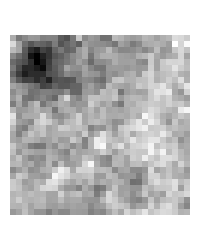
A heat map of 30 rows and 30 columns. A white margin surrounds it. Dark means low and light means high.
One dip sinks in the top left. No regular stripes run through it. The texture is blotchy. The top left is the ninth with the lowest average.
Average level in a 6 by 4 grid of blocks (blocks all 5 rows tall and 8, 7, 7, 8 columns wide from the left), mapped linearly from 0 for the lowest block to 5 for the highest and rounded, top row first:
0234 / 0235 / 3445 / 3455 / 4435 / 4345
